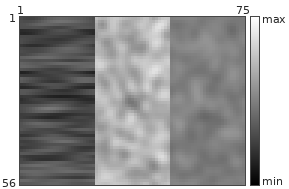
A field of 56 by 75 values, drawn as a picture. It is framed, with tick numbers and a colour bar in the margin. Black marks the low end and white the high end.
The table splits into one row of 3 panels. Panel 1,1: low, streaked across. Panel 1,2: high, blotchy. Panel 1,3: middling, blotchy, faint in contrast.
